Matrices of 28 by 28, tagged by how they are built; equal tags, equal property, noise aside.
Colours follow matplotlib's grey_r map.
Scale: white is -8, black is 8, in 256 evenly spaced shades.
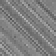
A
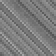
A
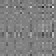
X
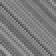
A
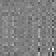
X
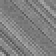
A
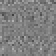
X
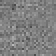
X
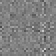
X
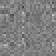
X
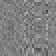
X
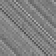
A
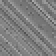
A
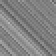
A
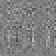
X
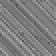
A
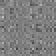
X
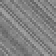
A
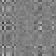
X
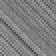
A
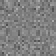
X
